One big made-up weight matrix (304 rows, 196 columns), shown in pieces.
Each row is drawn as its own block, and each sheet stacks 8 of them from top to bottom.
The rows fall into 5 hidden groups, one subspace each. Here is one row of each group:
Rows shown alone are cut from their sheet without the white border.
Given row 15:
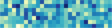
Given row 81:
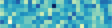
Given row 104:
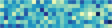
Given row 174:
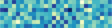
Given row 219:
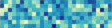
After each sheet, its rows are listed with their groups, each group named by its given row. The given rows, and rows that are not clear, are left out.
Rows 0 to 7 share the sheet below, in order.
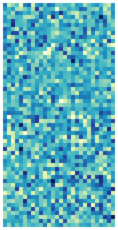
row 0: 81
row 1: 104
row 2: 104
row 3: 104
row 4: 104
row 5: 219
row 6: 174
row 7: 174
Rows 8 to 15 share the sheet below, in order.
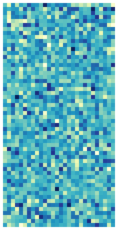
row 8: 104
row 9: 104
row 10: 104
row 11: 81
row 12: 81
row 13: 174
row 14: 174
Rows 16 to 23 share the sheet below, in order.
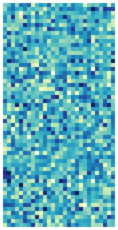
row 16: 104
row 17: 104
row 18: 104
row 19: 81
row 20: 219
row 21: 15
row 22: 174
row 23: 15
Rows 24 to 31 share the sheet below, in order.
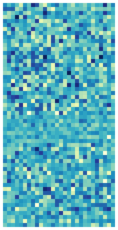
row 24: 15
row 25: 81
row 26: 81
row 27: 174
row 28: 219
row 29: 81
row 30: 15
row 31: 81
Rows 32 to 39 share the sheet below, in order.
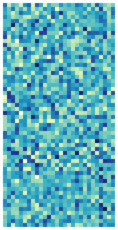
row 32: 81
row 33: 174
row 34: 81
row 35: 219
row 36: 15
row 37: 174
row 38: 81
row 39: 81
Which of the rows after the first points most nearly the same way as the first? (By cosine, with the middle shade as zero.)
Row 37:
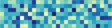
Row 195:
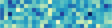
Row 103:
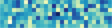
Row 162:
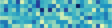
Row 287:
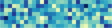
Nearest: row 162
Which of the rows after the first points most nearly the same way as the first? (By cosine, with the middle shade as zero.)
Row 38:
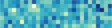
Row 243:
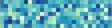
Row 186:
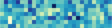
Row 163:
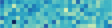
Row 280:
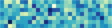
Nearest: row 243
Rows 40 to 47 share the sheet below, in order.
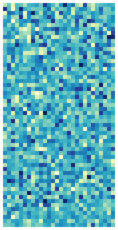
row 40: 219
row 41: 15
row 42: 219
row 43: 81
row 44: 219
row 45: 104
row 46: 174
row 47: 219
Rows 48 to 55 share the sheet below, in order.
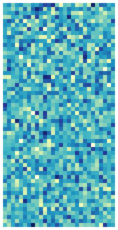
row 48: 81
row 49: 15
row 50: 15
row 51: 219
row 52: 15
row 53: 81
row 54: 81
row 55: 219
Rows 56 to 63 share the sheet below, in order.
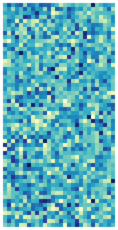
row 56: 81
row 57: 174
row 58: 174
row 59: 104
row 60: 81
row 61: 219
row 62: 15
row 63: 81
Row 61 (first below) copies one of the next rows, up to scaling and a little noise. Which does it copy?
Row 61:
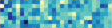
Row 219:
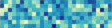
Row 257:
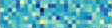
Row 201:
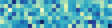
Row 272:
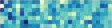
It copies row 272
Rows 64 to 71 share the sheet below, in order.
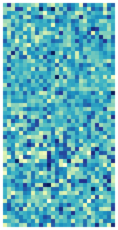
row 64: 15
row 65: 81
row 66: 174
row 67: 104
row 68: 174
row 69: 104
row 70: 81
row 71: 15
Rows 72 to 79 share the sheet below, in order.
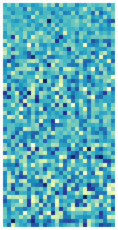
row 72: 174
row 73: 219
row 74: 174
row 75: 174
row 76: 81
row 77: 174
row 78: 104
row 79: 81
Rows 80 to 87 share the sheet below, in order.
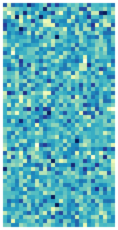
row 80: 15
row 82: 174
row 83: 104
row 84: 81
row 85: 104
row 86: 174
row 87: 81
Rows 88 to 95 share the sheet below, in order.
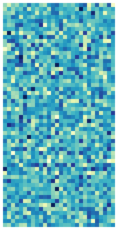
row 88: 174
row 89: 15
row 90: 81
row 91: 174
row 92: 174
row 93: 104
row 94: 174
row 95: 104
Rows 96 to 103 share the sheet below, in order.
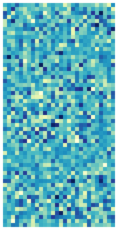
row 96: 219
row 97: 104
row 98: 219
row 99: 81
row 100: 81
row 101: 219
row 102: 174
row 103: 81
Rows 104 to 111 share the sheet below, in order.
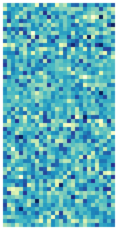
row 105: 174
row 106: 15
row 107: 81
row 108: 174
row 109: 15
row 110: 104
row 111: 104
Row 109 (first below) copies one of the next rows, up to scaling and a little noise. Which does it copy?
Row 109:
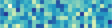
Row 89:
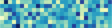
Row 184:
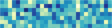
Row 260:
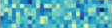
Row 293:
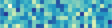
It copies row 293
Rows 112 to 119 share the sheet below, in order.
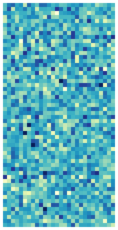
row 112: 81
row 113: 104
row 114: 219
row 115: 219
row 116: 104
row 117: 15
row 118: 219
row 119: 219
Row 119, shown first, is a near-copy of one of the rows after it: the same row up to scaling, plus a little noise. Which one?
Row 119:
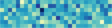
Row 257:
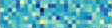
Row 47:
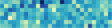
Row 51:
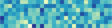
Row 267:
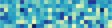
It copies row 257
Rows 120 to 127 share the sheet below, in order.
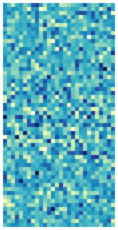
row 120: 104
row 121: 174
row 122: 81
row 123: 219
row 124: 15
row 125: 104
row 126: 104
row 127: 174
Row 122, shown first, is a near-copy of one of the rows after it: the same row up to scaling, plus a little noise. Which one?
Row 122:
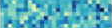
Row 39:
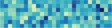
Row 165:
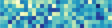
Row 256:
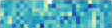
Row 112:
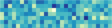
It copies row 39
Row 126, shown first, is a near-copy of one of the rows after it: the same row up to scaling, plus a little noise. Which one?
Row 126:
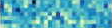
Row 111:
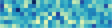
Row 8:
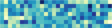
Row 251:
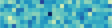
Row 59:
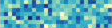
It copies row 111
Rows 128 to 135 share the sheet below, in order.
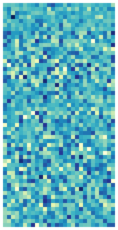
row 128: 174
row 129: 174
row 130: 174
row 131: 219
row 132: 219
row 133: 15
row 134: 15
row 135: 219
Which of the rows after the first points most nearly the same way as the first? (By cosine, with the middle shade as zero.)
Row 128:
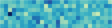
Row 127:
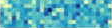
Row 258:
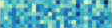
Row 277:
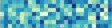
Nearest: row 258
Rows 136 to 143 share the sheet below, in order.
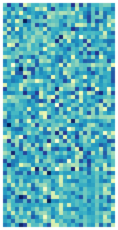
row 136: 104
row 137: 219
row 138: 104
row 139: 174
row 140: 174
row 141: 219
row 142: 15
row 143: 15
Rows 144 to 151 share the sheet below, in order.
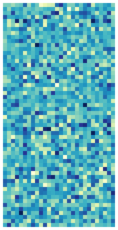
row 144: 81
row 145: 174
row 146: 174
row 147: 219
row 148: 81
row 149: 219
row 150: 15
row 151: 104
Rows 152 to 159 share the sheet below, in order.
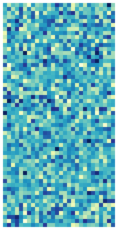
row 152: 104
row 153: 15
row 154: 219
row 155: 219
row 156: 15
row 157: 81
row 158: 219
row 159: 104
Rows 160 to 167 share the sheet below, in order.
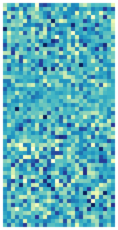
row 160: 104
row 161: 81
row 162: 219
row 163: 15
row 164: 104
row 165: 81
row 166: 219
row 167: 81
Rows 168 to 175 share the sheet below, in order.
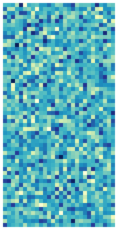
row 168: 174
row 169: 15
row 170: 81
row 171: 219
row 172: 81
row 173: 174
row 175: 104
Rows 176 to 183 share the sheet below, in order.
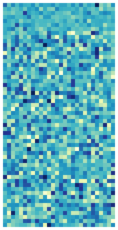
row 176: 15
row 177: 81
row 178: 104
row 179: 81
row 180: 219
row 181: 104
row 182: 104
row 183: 104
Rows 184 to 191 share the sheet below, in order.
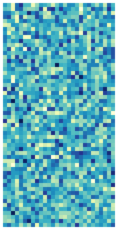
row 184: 15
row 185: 104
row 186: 81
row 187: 219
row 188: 219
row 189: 81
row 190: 174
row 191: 219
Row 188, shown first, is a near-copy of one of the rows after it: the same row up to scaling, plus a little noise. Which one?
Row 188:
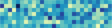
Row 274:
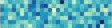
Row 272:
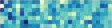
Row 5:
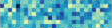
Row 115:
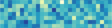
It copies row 5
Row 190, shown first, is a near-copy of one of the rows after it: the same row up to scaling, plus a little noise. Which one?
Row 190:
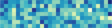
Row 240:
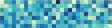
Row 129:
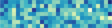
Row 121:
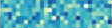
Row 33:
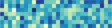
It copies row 129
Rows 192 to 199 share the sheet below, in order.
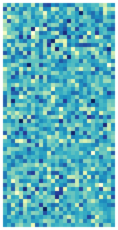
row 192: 219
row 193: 174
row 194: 104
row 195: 104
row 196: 15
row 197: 104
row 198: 174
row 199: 219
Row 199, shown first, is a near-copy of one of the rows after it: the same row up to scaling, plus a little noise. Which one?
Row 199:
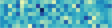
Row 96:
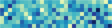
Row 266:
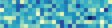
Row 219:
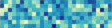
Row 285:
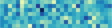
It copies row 285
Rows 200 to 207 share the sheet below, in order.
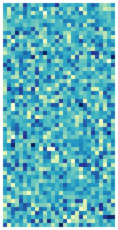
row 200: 219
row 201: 219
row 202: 174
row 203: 81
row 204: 81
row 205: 15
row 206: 219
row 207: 174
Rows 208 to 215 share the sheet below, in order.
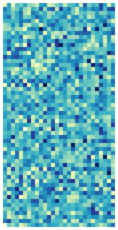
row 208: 15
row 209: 104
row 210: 81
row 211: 81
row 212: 81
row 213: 104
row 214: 104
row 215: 104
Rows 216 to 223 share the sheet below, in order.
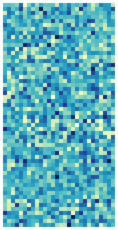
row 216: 219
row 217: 81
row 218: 104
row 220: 174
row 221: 81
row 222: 81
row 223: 174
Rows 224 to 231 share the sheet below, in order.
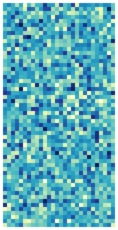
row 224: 174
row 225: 104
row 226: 219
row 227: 174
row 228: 81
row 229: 219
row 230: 15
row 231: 219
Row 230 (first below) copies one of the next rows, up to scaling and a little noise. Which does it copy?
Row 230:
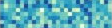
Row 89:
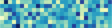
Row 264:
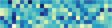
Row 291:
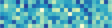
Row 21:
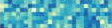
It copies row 291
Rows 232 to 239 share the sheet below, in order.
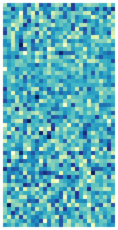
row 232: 104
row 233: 104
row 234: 81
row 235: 15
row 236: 104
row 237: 104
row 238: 81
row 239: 174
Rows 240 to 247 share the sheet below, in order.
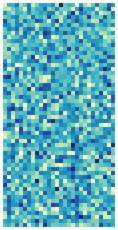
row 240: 174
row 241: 219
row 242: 15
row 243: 81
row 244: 15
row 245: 104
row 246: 174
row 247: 81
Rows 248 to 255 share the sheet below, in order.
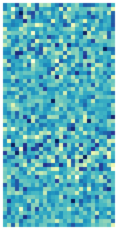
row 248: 104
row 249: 174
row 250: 174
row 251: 104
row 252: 174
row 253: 219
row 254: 81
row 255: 104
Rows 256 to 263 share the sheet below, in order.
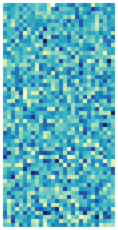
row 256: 81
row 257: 219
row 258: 174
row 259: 219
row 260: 15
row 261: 174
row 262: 15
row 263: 81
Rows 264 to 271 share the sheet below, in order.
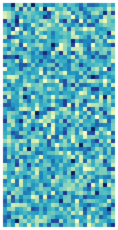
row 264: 15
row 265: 104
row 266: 219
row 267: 219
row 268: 104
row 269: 15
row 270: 104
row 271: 15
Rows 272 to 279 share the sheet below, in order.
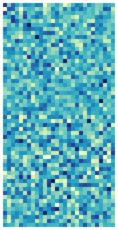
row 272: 219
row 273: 81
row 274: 219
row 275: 15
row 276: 15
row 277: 81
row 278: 174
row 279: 81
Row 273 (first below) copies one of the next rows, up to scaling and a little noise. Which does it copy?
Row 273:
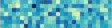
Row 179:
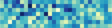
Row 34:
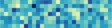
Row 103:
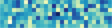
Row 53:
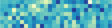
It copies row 34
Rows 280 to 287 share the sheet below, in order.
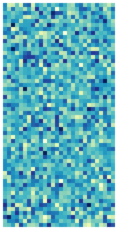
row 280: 81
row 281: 219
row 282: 219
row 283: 219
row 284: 81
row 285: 219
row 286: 81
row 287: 15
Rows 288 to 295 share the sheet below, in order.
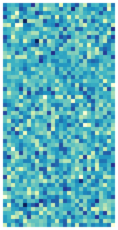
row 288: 174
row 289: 15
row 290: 219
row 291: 15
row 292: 104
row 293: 15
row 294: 219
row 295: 219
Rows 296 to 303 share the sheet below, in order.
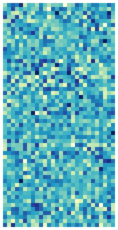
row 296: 219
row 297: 15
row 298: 81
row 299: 219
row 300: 104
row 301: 174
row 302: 104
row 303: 81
